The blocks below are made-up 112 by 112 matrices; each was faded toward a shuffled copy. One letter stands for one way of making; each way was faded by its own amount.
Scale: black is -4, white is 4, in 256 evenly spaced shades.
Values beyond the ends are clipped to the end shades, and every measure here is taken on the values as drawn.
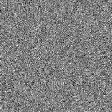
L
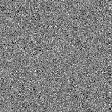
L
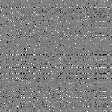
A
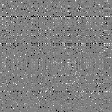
A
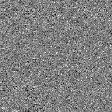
L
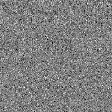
L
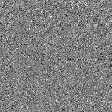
L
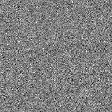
L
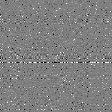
A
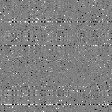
A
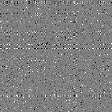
A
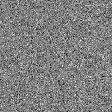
L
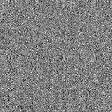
L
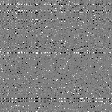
A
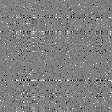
A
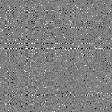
A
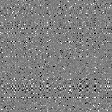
A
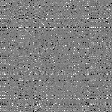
A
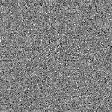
L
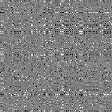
A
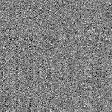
L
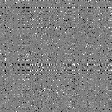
A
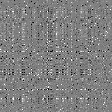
A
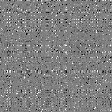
A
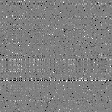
A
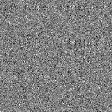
L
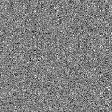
L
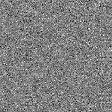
L
